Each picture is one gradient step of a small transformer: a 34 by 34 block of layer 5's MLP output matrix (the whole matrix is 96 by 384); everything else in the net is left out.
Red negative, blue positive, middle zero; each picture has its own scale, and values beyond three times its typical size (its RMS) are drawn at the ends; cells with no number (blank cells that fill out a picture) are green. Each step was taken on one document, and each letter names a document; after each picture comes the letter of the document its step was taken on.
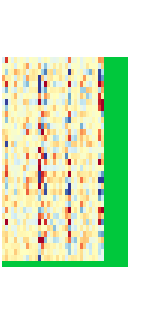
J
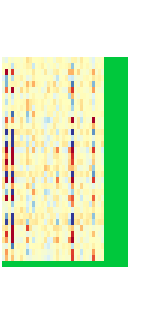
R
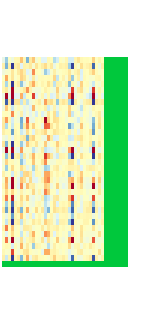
R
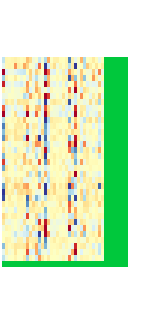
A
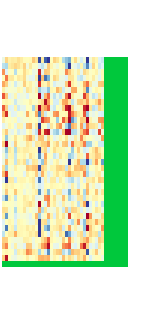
J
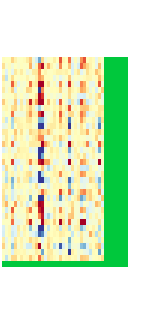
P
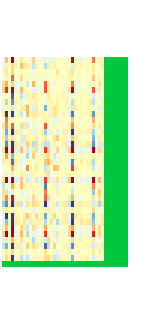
R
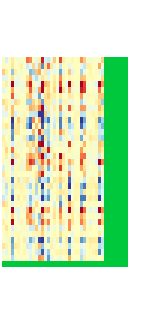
P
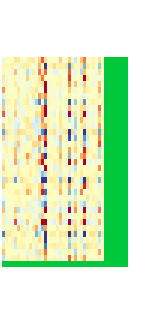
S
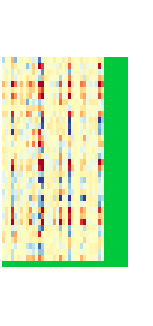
P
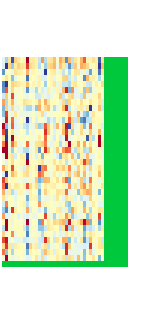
J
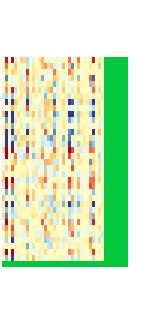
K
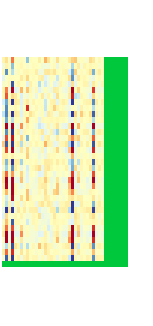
R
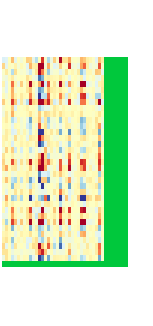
P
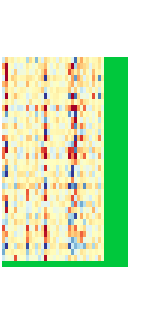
A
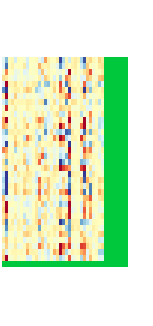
J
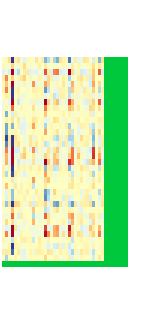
K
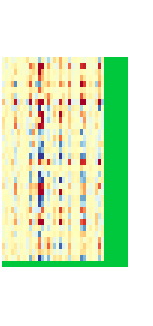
P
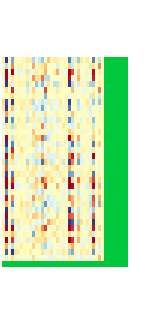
K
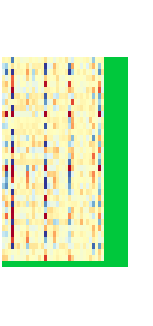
K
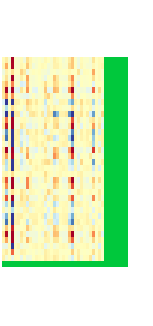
R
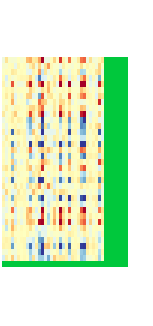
P
